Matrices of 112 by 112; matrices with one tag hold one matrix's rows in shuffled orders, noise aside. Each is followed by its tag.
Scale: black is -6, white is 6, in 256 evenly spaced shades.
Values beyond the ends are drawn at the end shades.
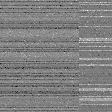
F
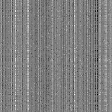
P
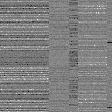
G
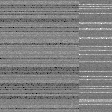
F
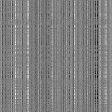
P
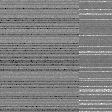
F
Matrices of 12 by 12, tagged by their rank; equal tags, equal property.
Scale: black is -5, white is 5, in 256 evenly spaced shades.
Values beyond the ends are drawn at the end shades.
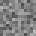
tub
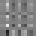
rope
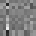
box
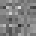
box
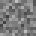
tub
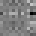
box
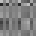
rope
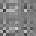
box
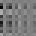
rope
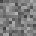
tub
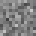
tub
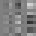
rope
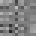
box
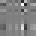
rope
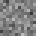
tub
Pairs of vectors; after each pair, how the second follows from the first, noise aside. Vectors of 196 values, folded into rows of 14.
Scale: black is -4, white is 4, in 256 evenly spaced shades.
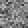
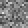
negated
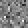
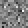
reversed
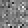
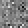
negated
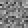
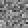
reversed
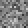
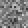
negated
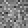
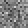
negated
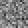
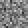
reversed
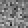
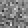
negated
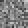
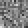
reversed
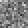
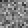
negated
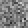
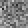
reversed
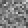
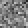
negated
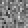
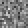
negated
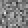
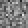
reversed
